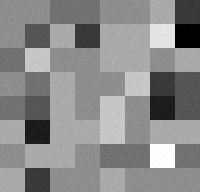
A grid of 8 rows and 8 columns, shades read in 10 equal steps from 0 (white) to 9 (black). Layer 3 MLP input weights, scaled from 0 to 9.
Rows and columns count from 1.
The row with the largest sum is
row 5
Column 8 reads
7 9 3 6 6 3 5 4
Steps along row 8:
up down same down up same same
